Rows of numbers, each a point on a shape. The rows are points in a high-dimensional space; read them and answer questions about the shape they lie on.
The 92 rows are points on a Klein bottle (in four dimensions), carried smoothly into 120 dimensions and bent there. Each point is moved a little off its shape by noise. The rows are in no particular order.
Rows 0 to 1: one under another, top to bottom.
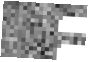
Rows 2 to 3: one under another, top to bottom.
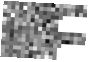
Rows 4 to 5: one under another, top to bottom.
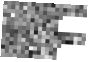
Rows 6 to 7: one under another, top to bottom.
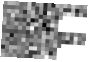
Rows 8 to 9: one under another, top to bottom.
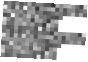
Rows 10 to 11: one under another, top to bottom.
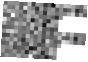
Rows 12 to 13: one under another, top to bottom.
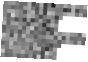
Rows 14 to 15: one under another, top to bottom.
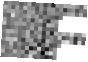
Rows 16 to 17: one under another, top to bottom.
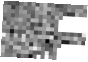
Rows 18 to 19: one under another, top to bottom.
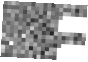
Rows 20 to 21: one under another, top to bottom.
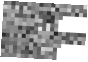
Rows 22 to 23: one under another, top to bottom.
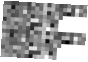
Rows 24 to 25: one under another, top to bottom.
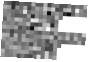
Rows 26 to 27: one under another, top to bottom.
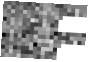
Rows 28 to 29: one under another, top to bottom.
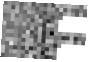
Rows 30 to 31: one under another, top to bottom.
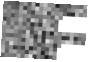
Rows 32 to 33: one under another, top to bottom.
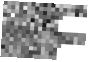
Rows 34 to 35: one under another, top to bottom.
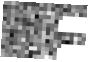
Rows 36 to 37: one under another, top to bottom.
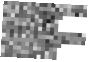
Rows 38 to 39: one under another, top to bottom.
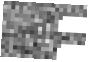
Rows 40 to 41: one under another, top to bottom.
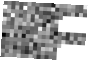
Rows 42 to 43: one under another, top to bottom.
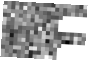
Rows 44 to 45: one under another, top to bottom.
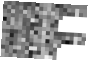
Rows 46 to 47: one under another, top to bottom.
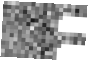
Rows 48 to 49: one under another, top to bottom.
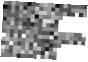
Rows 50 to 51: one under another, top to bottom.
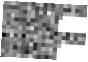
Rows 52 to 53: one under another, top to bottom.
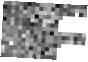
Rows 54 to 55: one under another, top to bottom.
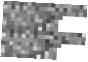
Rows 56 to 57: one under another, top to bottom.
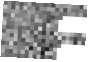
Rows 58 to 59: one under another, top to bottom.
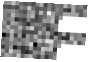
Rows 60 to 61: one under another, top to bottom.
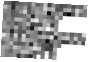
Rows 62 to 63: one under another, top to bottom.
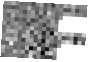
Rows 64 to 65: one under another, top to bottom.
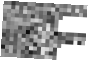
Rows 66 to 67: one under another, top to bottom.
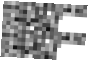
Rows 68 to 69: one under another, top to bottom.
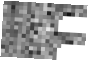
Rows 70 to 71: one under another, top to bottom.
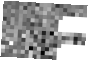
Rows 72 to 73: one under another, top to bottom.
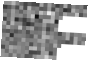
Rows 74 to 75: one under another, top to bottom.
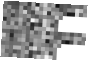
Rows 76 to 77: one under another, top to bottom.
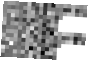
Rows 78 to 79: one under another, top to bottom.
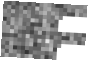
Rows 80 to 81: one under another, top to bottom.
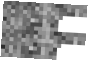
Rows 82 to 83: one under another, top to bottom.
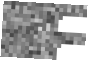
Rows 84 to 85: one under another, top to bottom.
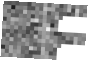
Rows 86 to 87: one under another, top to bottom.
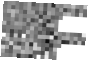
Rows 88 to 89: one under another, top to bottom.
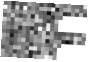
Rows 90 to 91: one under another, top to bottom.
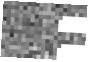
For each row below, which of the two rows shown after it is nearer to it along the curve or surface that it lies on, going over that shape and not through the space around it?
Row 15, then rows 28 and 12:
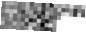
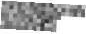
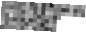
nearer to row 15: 28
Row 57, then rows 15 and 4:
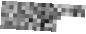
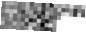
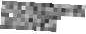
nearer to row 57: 15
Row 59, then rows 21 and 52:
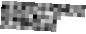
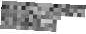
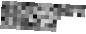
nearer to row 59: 52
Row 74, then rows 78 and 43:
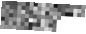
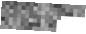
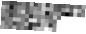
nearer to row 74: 43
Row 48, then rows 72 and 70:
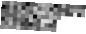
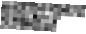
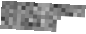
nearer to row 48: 72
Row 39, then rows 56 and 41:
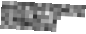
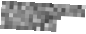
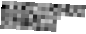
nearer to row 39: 41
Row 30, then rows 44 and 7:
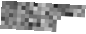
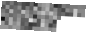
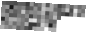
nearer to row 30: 44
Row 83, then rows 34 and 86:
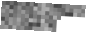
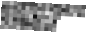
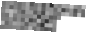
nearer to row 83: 34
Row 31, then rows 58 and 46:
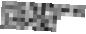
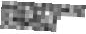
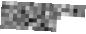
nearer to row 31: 58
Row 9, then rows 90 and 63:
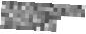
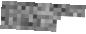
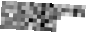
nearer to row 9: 63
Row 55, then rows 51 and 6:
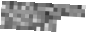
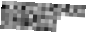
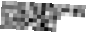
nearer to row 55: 6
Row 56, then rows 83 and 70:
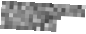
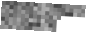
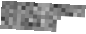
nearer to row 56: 83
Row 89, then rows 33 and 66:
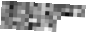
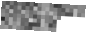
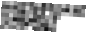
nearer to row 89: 33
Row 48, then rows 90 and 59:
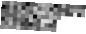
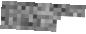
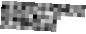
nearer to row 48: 59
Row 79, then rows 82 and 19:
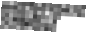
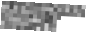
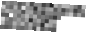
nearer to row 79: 19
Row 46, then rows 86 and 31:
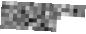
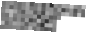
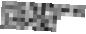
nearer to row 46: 86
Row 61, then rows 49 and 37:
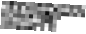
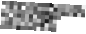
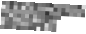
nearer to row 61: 49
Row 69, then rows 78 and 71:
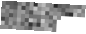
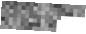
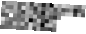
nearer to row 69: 78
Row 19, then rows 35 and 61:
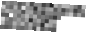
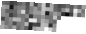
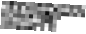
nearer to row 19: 61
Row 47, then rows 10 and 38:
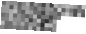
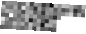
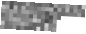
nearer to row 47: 38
